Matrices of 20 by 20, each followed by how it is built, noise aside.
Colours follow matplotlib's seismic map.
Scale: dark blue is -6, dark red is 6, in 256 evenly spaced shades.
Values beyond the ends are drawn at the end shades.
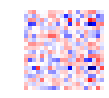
low rank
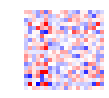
low rank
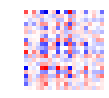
low rank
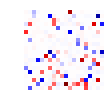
sparse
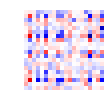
low rank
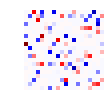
sparse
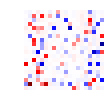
sparse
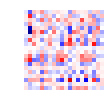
low rank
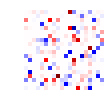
sparse
